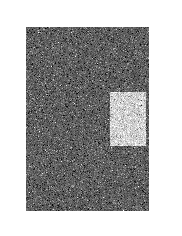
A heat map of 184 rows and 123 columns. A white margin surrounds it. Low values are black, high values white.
The values are skewed, with a long tail toward high values. No regular stripes run through it. An odd patch, higher than its surroundings, sits in the middle right. The middle right is the ninth with the highest average. Overall the values sit about 40% of the way up the scale.
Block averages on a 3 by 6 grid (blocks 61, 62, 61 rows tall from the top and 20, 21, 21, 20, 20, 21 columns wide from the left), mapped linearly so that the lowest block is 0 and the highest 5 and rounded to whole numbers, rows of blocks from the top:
0 0 0 0 0 0 / 0 0 0 0 5 5 / 0 0 0 0 0 0
